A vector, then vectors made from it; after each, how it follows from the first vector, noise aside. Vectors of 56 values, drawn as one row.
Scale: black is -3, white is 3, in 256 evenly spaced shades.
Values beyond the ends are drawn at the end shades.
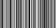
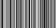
copied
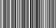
negated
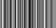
sign-scrambled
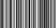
copied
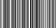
negated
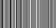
partly zeroed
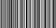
reversed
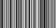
copied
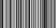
copied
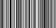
copied
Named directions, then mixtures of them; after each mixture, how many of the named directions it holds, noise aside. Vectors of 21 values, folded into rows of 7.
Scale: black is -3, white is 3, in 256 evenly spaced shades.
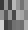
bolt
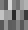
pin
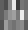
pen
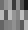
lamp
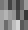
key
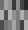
one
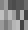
two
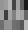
two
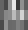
one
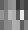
three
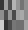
one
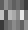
two
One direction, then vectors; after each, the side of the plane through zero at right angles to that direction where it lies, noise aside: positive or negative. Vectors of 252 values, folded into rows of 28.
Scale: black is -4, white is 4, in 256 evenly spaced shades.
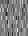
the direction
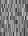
negative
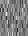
negative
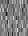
positive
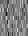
positive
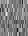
negative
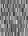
positive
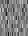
positive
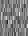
positive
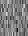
negative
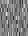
negative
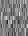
positive
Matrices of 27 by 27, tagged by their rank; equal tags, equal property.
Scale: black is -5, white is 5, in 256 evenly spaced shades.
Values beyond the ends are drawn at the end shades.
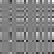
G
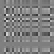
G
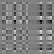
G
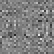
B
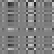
G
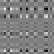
G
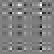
G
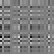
G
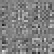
B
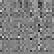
B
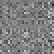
B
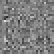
B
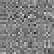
B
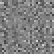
B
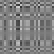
G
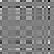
G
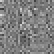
B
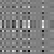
G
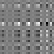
G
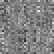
B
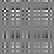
G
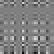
G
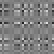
G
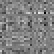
B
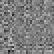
B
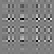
G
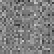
B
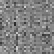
B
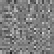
B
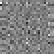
B
